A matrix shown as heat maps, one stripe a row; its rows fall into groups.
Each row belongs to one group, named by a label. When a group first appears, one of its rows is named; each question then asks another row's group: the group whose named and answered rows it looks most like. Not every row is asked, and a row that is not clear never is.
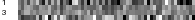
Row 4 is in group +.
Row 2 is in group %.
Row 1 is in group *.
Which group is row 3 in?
%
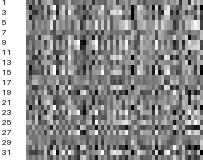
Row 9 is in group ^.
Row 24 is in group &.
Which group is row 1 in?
&
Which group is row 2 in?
+
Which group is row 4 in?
+
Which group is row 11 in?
&
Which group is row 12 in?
+
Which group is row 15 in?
+
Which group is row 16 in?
%
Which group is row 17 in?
%
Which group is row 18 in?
+
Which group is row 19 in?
*
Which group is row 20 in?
&
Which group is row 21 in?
&
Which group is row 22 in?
+
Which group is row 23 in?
^
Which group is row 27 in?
^
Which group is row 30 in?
*
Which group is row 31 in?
+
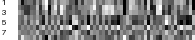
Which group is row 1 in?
+
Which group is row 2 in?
+
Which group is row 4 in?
*
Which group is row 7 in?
*
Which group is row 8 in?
%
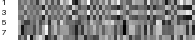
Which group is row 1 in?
^
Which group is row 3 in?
^
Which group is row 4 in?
*
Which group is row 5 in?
+
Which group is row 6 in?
+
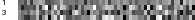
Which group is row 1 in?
&
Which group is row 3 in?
*
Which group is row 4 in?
+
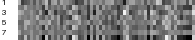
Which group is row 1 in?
+
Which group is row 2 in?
*
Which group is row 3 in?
%
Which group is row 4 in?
*
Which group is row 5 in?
%
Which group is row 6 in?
*
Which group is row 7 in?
%
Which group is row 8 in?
*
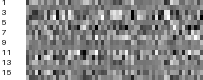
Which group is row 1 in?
%
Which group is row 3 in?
+
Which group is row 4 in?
+
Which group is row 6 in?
*
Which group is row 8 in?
^
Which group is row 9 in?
%
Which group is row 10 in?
%
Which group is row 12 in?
&
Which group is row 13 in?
%
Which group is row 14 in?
%
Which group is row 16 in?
+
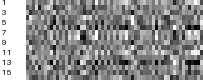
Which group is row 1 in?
^
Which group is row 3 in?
+
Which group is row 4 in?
%
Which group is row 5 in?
%
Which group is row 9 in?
+
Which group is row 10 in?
%
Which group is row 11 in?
^
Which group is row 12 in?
%
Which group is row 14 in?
&
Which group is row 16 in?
+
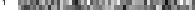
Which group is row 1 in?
^
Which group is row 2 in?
+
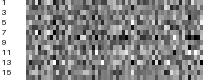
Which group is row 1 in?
&
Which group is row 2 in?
+
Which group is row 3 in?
*
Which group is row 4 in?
&
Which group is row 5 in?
%
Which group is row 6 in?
+
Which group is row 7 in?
&
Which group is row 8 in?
*
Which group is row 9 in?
%
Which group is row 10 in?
&
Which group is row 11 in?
^
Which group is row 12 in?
%
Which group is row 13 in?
+
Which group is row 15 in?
%
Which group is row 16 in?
&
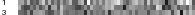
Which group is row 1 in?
^
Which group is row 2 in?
+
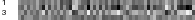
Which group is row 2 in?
*
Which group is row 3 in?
^
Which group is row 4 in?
%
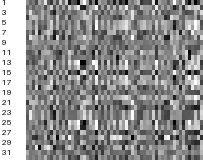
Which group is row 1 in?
*
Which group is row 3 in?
%
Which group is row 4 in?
%
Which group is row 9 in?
%
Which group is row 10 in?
*
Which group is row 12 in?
&
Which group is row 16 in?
^
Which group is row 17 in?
^
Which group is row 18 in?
&
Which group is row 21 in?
%
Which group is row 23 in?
%
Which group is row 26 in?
^
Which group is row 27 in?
*
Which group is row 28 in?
+
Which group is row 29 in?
*
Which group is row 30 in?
&
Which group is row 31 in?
%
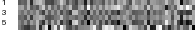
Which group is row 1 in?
&
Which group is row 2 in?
^
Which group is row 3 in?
*
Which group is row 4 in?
&
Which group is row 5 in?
*
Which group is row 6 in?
+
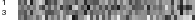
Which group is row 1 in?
&
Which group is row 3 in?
&
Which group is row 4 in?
^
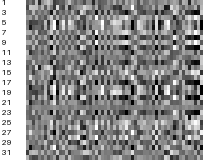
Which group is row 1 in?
&
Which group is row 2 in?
%
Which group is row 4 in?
^
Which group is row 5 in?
+
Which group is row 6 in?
+
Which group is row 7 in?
^
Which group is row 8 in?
*
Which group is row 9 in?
^
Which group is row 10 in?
*
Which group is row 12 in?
%
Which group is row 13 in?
*
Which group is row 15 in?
^
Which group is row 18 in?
+
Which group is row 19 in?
+
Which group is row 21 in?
+
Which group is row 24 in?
&
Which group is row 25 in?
^
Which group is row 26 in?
^
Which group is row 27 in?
%
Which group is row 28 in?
^
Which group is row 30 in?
+
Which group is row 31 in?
%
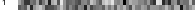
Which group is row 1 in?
+
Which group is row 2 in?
&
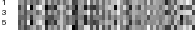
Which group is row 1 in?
^
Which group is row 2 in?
&
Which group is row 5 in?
&
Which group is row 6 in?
^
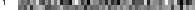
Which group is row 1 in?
*
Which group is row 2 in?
&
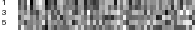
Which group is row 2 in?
&
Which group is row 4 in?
%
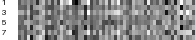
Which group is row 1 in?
^
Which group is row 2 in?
&
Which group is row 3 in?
^
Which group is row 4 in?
&
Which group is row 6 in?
&
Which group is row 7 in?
^
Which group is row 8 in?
&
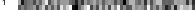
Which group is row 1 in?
+
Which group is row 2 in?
^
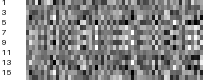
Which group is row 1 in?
&
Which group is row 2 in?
*
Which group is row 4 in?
+
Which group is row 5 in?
*
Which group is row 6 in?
^
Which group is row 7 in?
%
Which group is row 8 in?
^
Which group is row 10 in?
^
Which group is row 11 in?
%
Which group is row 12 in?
*
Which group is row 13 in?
%
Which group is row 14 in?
*
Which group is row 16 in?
+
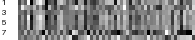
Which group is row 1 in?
&
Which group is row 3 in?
&
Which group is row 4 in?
&
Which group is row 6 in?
&
